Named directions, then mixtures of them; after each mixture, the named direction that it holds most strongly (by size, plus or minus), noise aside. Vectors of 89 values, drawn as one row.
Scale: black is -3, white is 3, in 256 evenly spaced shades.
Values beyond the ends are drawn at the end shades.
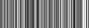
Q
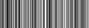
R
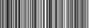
R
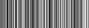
Q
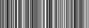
R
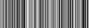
Q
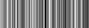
R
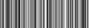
R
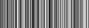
Q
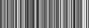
Q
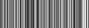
Q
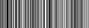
R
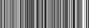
Q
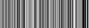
Q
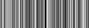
R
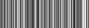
Q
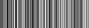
Q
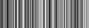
R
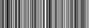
R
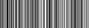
R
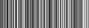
Q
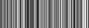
Q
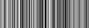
R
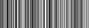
R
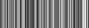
Q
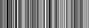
R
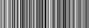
R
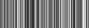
Q
